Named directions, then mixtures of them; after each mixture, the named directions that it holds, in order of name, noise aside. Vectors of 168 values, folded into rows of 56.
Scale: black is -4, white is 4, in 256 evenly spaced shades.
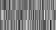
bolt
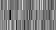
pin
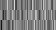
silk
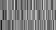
silk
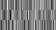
pin, silk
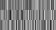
bolt, pin, silk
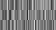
pin, silk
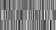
bolt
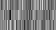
pin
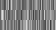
bolt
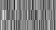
bolt, silk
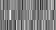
pin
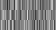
bolt, pin, silk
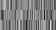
bolt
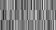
silk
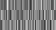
bolt, pin, silk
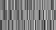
bolt, pin, silk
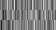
silk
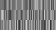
bolt, pin
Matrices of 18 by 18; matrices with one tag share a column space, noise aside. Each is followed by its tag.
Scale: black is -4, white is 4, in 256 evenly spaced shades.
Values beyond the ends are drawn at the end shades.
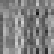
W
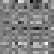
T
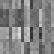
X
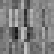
X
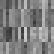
X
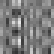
W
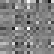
T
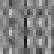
W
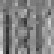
W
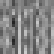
W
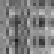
W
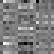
T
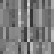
X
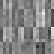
X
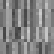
X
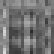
W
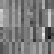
X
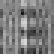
W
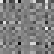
T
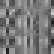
W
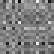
T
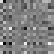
T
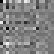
T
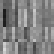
X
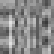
W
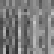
W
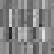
X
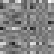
T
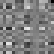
T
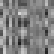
W
